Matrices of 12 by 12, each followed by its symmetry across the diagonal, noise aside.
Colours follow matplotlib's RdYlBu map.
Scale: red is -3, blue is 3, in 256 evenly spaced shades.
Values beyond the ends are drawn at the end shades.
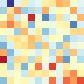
neither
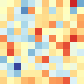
neither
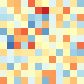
antisymmetric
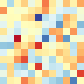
antisymmetric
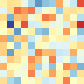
neither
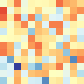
neither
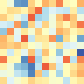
neither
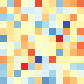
antisymmetric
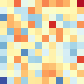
antisymmetric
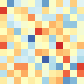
antisymmetric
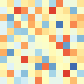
antisymmetric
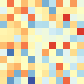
neither
